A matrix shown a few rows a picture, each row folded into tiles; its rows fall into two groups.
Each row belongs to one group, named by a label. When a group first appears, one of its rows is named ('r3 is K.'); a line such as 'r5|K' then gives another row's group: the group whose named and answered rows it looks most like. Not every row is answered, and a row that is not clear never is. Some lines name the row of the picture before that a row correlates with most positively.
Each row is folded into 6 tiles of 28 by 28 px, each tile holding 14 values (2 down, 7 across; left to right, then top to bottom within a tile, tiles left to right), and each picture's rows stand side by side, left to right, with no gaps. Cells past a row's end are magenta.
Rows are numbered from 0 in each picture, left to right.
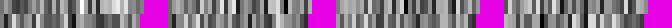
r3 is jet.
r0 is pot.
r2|jet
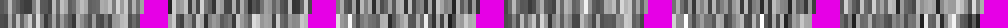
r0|pot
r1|jet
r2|jet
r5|pot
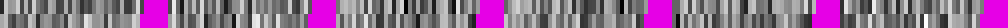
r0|jet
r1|jet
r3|jet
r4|pot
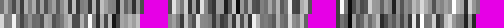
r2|pot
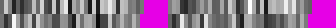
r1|pot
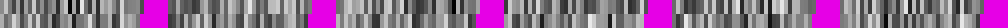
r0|jet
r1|pot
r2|jet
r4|pot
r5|jet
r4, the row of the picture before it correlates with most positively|0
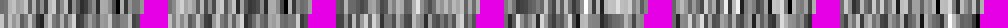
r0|jet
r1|jet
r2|pot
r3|pot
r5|pot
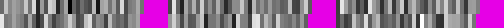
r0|jet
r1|jet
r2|pot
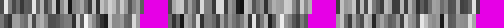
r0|pot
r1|pot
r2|jet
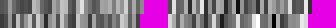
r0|pot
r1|jet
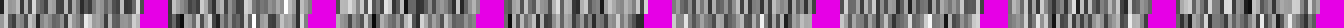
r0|jet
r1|pot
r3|pot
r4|jet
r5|jet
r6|jet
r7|pot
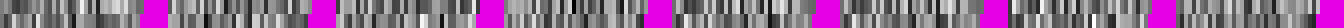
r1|jet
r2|jet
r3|jet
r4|pot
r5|pot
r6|pot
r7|pot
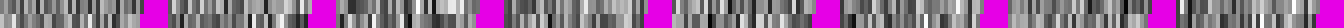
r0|jet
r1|pot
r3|pot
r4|jet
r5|pot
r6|jet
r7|pot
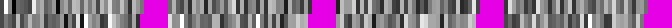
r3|pot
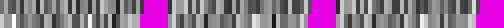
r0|jet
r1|jet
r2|jet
